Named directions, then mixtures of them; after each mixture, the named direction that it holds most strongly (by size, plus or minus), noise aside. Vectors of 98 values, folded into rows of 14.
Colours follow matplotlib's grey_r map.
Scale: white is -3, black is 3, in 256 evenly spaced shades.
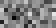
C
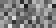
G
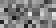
C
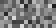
G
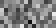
C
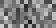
G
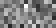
G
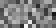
C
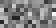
C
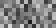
G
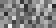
G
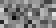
C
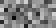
C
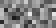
C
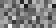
G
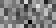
G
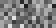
G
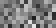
G
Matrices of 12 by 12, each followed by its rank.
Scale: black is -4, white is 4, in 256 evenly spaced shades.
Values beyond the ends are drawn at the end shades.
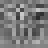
two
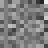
two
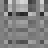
one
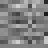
two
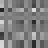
one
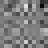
two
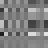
one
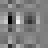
one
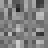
two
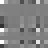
one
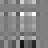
one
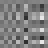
one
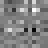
two
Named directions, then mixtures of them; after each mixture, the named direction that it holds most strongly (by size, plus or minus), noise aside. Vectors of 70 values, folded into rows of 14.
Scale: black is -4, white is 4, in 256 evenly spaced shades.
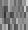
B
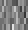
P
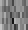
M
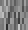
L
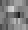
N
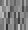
L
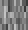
B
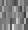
P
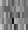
M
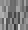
L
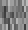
B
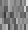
B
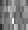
M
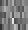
M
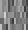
B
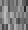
B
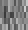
B
